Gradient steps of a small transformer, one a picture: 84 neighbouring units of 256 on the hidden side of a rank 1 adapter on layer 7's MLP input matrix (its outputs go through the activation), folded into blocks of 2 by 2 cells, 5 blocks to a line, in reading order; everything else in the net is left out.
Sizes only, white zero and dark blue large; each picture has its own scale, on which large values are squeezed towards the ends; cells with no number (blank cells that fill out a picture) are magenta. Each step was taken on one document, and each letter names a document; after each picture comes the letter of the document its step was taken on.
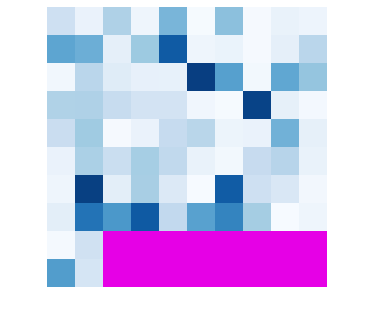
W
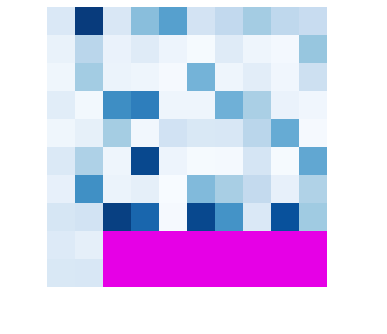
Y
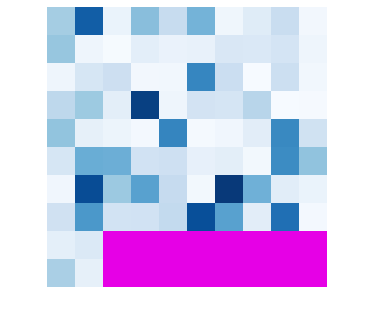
Y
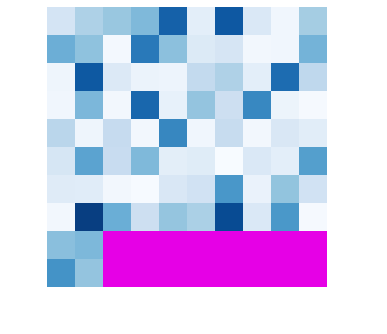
W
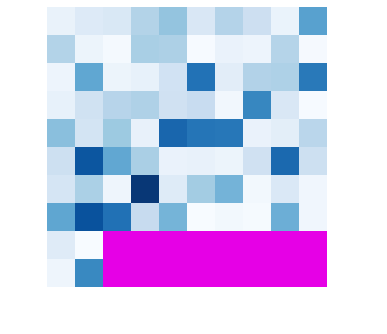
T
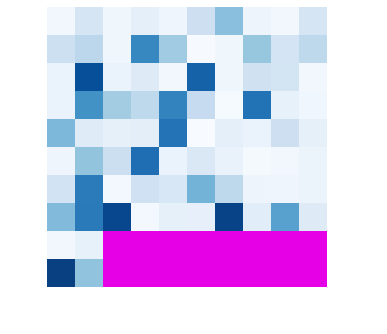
W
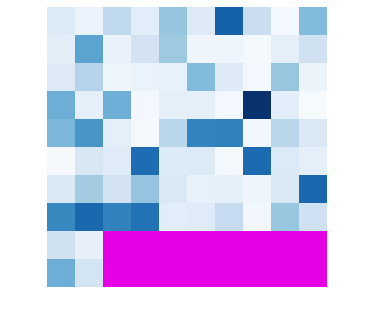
T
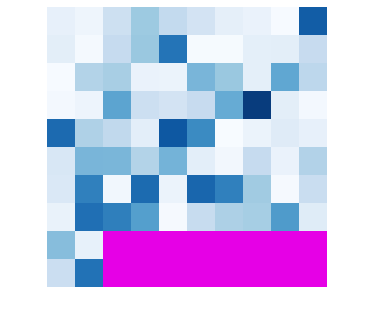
W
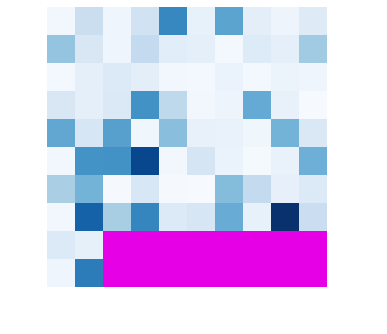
W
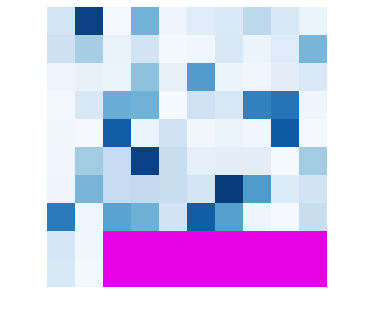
Y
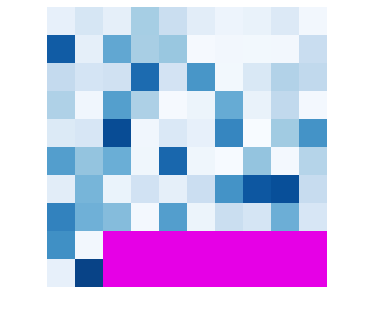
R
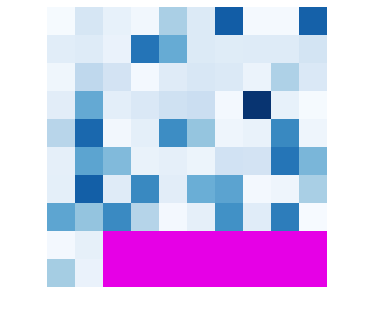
T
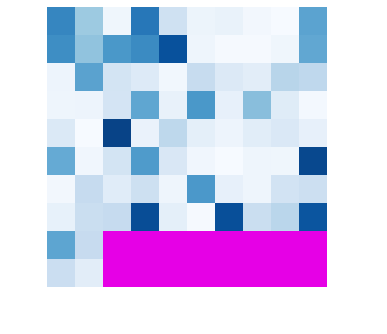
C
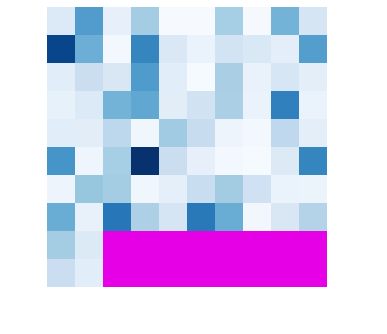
Y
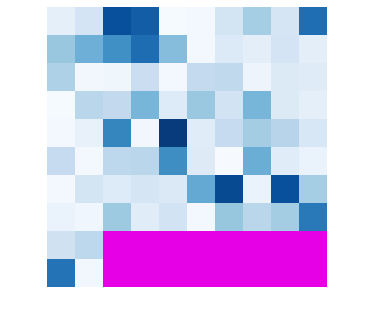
C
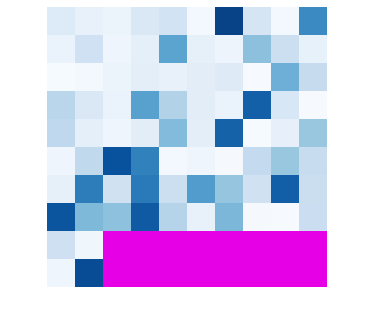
T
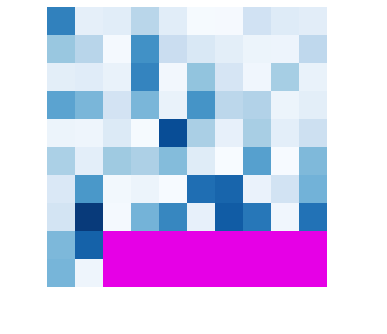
C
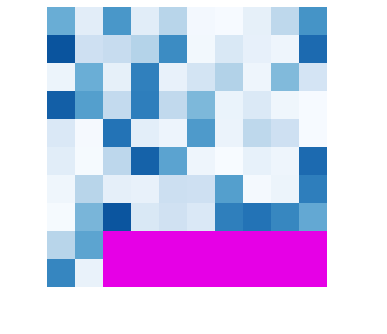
C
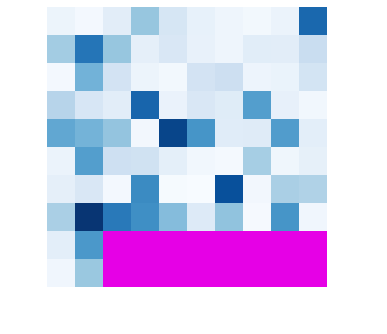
W
